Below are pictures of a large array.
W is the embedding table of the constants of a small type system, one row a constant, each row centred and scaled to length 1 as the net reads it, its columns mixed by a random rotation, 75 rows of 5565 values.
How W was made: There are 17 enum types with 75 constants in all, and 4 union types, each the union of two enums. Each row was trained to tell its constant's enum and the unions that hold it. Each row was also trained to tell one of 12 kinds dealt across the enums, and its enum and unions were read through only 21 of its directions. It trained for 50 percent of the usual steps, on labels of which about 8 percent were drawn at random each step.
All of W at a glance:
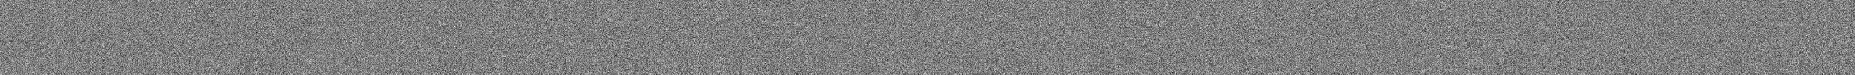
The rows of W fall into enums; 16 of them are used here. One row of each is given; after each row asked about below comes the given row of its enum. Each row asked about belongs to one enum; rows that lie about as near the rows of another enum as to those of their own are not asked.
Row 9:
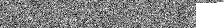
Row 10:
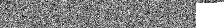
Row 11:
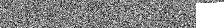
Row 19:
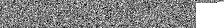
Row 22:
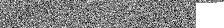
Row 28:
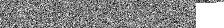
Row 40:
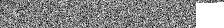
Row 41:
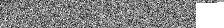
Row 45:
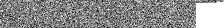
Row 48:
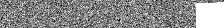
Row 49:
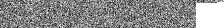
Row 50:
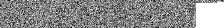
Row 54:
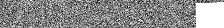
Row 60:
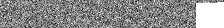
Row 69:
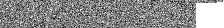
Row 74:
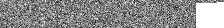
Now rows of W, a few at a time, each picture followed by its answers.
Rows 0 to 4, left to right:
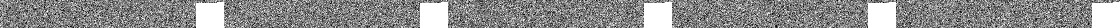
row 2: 9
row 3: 45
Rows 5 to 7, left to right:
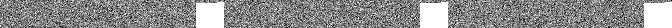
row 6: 69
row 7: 48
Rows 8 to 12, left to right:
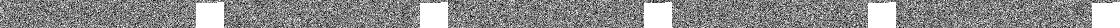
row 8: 50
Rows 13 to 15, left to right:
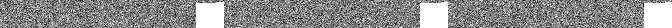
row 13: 28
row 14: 10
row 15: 49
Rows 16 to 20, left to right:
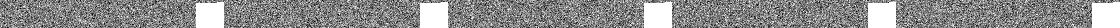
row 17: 9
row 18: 11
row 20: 48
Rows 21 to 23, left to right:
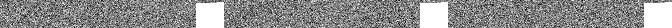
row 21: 10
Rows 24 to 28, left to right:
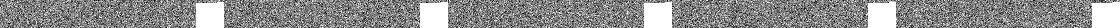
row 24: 50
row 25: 22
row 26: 69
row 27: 19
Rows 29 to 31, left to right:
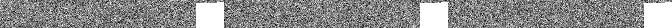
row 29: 60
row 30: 40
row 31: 74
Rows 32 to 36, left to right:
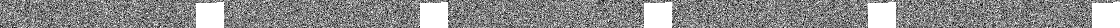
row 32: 22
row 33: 74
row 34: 69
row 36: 19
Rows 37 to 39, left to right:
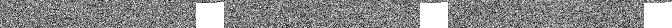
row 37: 10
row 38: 69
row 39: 22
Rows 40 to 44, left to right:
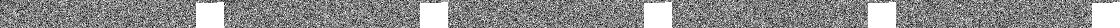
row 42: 50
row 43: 50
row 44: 9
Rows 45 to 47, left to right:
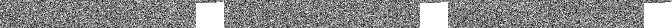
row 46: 69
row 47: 45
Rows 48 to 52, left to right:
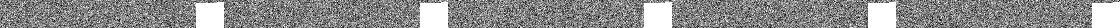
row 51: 19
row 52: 28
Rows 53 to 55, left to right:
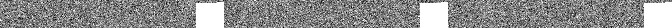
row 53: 28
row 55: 48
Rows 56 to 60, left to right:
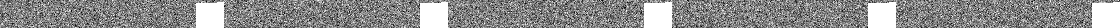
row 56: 41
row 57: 19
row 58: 50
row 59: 60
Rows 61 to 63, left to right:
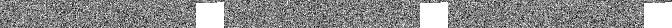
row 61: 60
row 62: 10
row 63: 60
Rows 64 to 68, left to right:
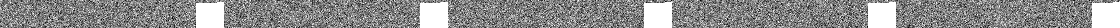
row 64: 19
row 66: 28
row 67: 74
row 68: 22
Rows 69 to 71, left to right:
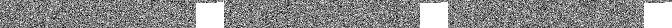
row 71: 11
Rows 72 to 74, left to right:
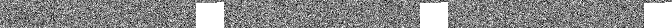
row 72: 45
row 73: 48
